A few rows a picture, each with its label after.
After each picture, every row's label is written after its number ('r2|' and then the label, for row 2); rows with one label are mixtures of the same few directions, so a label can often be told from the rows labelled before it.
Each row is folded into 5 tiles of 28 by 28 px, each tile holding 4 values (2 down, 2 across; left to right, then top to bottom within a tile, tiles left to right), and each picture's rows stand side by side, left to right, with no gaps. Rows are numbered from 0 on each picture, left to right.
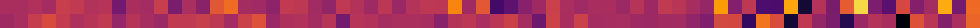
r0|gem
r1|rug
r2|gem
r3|rug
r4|rug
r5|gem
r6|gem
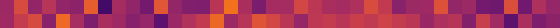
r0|gem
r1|rug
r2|rug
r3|gem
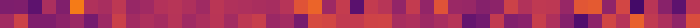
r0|rug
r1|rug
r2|rug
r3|gem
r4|rug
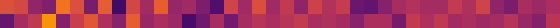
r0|gem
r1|gem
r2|rug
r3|rug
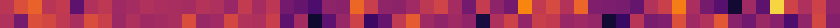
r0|rug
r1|gem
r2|rug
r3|gem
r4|gem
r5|rug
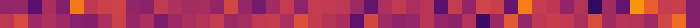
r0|rug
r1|rug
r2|rug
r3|gem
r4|rug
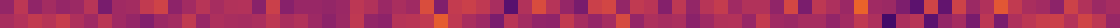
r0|gem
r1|gem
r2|rug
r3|rug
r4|gem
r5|gem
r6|gem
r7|rug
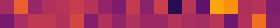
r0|gem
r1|rug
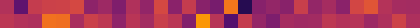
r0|gem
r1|gem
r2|rug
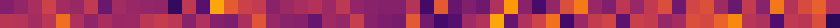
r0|gem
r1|rug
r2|rug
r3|rug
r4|gem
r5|rug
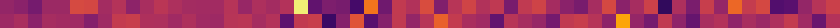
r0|rug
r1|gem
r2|gem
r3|rug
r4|gem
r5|rug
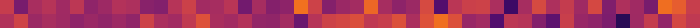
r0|rug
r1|gem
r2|rug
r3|rug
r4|gem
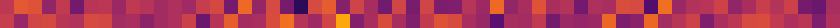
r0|rug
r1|gem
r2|gem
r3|rug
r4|gem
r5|gem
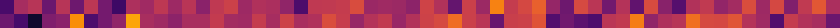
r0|rug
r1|rug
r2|gem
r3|rug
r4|rug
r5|rug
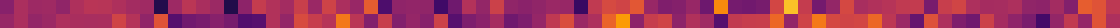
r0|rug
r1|rug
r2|gem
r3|rug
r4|gem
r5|rug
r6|rug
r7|gem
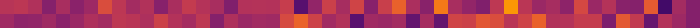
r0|gem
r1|rug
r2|rug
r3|rug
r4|gem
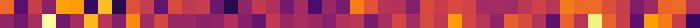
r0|gem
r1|rug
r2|rug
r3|rug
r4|rug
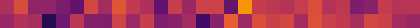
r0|gem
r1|gem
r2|rug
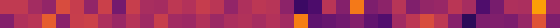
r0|gem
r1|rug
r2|rug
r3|gem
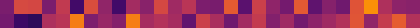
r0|rug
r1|gem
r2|rug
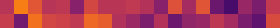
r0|rug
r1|rug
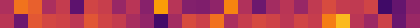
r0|rug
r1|rug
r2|gem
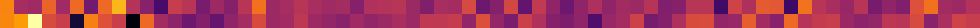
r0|rug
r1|gem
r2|gem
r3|gem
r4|rug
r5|gem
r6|rug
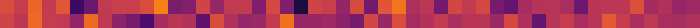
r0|rug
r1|gem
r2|gem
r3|rug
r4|gem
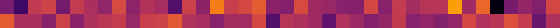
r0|gem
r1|rug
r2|gem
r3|rug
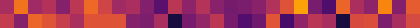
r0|rug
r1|rug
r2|gem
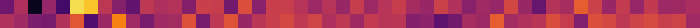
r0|rug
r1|gem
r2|rug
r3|rug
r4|rug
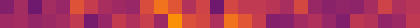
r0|rug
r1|rug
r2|gem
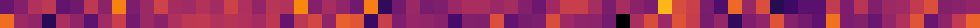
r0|gem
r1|rug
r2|gem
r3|rug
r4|gem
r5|rug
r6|rug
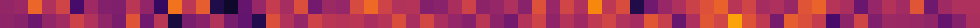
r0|rug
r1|rug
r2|rug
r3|gem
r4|rug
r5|rug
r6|rug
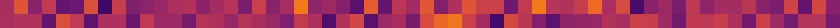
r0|gem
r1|gem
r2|gem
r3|rug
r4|rug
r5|gem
